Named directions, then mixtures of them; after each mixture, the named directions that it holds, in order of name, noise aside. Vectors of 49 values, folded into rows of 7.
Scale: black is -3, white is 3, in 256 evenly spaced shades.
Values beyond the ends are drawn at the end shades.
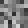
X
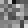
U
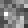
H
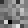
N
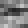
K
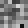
K, N, U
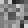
U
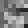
H, K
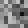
N, U, X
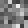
N, U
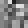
U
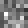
H, U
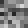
K, X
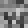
H, K, X
